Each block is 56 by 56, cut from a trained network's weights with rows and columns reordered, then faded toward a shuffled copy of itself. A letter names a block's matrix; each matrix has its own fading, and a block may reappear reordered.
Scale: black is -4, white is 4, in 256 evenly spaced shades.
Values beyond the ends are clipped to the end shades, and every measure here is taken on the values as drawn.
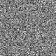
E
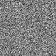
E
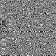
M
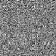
M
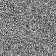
E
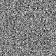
E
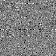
M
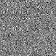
M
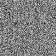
E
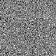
M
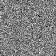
E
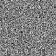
E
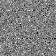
M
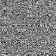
M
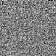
E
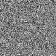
E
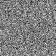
E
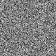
E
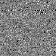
M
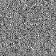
M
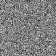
E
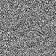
E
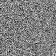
E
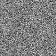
E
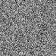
E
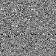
M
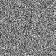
E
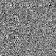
M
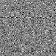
M
